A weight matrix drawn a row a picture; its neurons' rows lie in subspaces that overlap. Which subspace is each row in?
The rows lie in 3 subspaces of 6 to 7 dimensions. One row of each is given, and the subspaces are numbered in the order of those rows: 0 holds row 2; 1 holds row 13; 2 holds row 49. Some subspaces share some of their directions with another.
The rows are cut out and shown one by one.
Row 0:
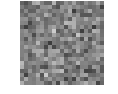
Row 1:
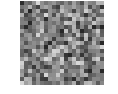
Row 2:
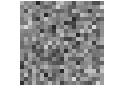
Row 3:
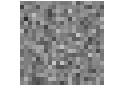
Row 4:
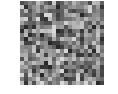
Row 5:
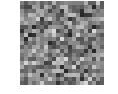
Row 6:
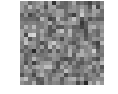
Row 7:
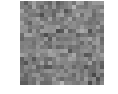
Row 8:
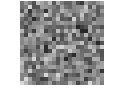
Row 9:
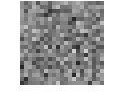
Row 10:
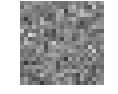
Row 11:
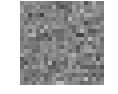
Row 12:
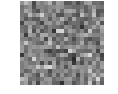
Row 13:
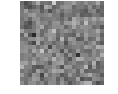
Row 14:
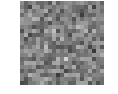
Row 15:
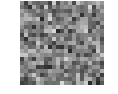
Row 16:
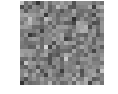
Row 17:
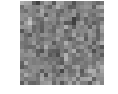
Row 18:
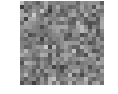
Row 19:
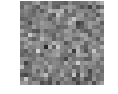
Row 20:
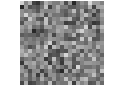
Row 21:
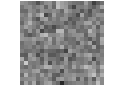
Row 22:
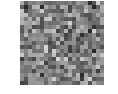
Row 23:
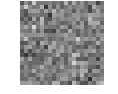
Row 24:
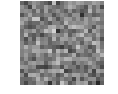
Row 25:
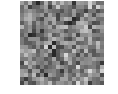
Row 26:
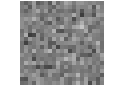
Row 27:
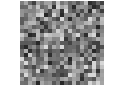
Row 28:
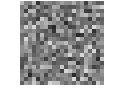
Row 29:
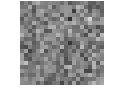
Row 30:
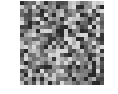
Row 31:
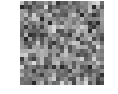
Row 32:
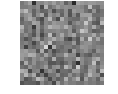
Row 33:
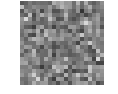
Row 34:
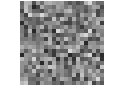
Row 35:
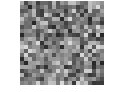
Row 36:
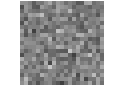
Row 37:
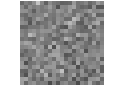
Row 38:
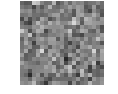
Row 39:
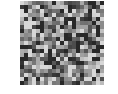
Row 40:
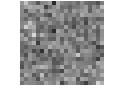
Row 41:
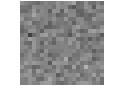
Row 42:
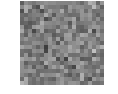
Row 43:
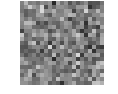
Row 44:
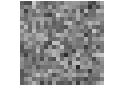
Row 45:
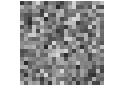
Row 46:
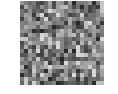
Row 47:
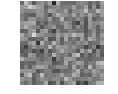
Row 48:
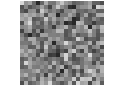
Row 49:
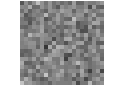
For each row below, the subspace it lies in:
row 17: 1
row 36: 0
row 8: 2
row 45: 1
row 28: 1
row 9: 0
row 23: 2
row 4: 0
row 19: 0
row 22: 2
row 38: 1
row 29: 1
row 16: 0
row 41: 1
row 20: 0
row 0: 1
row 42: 2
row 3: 0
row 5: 2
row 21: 0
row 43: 1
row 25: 2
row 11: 0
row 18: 0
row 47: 1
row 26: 2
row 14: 2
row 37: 2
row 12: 2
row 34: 2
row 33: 0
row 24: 2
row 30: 1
